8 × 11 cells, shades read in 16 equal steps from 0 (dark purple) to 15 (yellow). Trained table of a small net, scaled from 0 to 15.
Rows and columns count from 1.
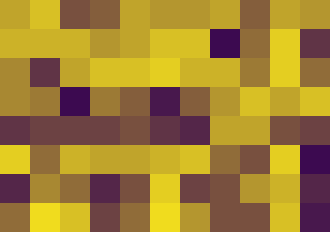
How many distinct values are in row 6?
7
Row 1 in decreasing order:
13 11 11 11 11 10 10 10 6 6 5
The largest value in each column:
14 15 13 13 13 15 13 12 13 14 13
